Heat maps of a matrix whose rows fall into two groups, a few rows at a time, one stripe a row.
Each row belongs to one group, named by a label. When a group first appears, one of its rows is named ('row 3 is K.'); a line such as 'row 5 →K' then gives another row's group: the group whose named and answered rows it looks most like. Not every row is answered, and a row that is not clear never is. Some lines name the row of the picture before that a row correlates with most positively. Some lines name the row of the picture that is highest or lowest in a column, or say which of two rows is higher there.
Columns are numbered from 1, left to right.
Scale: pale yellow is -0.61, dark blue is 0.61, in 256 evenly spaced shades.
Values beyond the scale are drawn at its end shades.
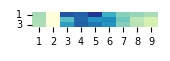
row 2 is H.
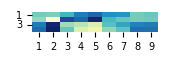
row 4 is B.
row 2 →H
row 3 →B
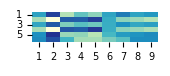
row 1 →B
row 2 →H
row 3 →B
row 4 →H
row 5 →B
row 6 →B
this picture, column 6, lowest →6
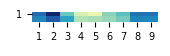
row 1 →B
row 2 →B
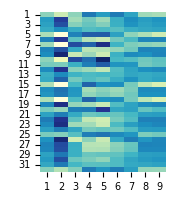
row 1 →H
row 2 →B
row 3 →B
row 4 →B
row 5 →H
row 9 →B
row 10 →H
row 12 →B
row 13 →B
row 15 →H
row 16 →B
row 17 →B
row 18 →H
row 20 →H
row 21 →B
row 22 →B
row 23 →B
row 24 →B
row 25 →H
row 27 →B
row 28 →B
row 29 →B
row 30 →B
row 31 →B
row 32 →H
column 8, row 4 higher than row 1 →Yes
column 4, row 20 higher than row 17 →Yes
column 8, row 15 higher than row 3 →No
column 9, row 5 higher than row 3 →No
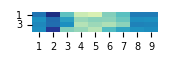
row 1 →B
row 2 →B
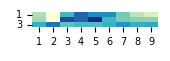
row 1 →H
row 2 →H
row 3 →B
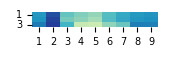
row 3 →B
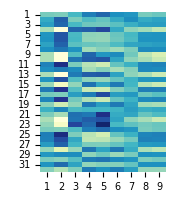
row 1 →H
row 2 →B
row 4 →H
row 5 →B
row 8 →B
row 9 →H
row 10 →H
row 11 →B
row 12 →B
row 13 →H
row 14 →B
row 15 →H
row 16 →B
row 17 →H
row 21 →H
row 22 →H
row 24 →H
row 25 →B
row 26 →B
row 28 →H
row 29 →B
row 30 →H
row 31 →B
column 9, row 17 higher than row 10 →Yes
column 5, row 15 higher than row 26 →Yes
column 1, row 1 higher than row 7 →No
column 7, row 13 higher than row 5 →No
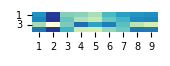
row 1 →B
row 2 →B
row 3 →H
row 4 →B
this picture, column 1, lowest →3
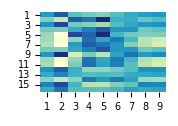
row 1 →B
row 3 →B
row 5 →H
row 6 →H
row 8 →H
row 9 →B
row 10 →H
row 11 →H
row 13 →B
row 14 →H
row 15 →B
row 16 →B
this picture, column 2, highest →9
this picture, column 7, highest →9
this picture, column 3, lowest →9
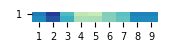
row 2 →B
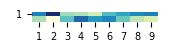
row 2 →H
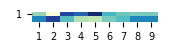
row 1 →H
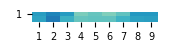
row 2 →B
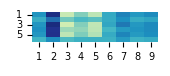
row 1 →B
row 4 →B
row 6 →B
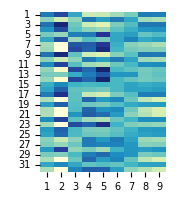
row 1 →B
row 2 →H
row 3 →B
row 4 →B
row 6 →B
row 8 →H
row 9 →B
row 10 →H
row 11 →B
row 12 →H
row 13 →H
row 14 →H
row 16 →B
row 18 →H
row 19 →B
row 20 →H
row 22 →B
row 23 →H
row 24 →B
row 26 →H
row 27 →H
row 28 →B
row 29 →H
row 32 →H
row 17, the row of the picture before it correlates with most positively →4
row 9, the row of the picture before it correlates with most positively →4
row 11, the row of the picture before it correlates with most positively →4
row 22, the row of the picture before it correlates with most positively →4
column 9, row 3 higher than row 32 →Yes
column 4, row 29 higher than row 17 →Yes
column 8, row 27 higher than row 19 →No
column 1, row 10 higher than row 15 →No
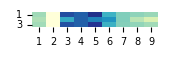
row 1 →H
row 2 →H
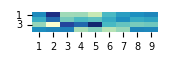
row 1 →B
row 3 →H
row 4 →B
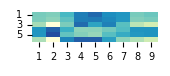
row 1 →H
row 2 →H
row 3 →H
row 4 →B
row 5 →B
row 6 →H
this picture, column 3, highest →6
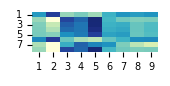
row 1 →B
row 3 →H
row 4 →H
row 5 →H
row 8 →H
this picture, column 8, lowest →7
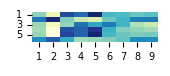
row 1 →H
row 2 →B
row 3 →H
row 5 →H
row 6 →B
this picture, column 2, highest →2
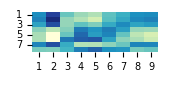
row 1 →B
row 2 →B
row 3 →B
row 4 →H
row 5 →H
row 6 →H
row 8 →H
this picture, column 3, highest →6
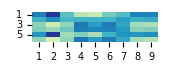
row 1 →B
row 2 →B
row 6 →H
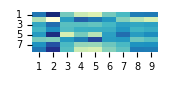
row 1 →B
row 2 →H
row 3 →B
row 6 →H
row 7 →B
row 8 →B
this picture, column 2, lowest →2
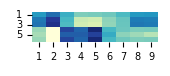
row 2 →B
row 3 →B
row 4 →H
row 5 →H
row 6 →H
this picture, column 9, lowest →5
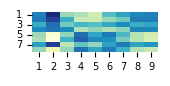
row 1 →B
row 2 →B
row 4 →B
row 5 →H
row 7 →B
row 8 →H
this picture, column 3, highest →4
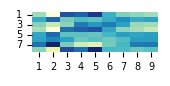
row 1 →H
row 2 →B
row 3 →H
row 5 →B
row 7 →B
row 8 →H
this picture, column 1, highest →7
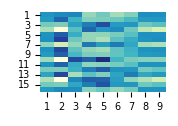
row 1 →B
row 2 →B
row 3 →H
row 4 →H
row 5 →B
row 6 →B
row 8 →B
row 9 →B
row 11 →B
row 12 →H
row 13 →B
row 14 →H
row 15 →H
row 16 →B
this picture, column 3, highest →10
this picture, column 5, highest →10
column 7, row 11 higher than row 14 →Yes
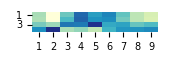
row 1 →H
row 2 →H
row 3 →H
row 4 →B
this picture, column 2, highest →4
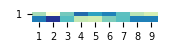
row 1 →H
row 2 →B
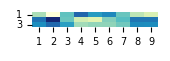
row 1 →H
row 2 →B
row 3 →B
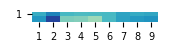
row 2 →B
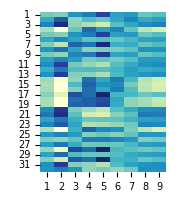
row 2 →B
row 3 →B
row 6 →B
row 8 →B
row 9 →H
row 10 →B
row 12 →B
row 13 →B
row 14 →H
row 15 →H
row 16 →H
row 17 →H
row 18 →H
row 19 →H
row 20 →B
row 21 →B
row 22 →B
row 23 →B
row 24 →H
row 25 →B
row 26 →H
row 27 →B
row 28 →H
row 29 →B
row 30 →H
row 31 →B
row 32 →B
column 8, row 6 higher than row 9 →Yes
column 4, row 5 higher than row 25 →Yes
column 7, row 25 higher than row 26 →No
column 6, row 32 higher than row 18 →No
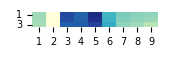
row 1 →H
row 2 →H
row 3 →H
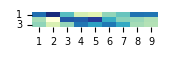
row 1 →B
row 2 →H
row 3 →H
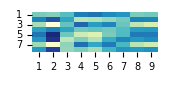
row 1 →H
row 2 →B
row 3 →H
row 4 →B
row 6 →B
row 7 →H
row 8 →B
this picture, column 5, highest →1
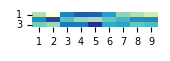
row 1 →H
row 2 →B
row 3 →H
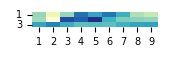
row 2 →H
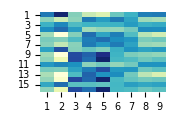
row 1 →B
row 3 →B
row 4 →B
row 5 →H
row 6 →H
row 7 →H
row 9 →H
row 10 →H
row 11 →B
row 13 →H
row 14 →H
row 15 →B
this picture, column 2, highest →1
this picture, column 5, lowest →1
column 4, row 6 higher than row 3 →Yes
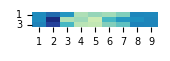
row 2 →B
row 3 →B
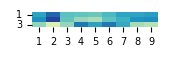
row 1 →B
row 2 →B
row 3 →H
